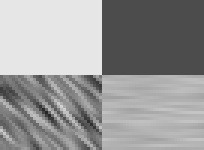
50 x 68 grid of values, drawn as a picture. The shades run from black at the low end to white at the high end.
The table splits into 2 rows of 2 panels. Panel 1,1: very high, flat. Panel 1,2: low, flat. Panel 2,1: middling, slanting down to the right, strong in contrast. Panel 2,2: high, streaked across, faint in contrast.
